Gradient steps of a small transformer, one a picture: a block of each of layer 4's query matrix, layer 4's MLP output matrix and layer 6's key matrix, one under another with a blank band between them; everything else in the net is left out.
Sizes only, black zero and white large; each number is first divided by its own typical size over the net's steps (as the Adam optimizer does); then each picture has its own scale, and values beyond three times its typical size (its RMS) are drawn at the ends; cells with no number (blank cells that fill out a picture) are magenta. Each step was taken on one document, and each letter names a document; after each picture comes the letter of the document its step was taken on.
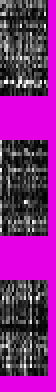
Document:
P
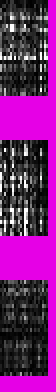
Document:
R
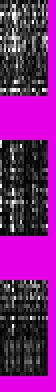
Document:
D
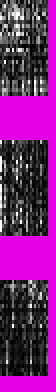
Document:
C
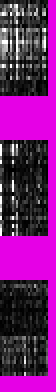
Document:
C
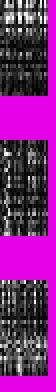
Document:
P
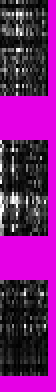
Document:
C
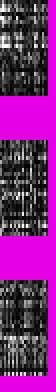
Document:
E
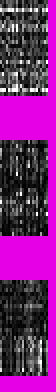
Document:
D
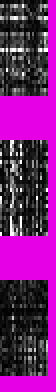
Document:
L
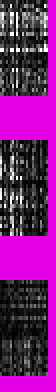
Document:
D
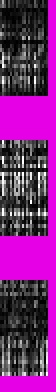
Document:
E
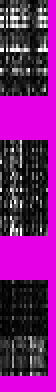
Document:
L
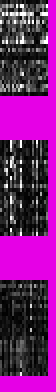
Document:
L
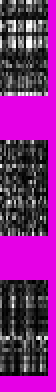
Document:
P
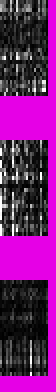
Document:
C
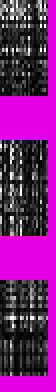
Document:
L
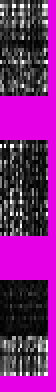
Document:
L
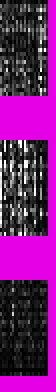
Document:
R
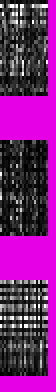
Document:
D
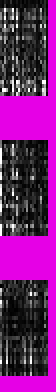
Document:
C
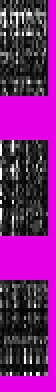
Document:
C
